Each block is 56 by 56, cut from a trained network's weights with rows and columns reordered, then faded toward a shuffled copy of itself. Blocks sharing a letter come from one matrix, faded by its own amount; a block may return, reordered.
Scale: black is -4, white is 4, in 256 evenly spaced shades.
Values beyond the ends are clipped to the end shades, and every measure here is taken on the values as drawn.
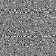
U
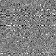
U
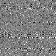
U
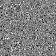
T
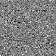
T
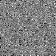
T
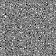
T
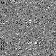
T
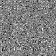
T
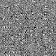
T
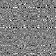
U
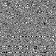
U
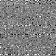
U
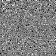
T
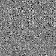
T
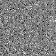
T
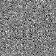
T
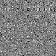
T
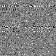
U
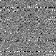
U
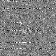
U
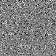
T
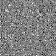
T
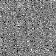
T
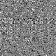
T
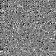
T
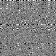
U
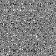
T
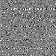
U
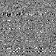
U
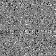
T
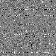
U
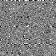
U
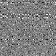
U
